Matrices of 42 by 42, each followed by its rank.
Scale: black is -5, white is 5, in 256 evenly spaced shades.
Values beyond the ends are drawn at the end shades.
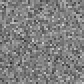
full rank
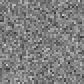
full rank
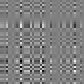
one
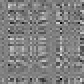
three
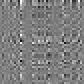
three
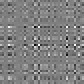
two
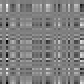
one
